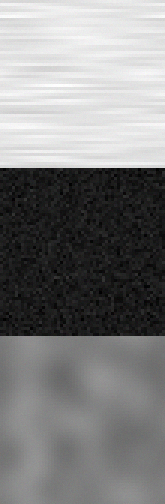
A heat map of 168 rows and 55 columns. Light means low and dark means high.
It is made of 3 by 1 panels. Panel 1,1: very low, streaked across, faint in contrast. Panel 2,1: very high, fine-grained, faint in contrast. Panel 3,1: middling, smooth, faint in contrast.
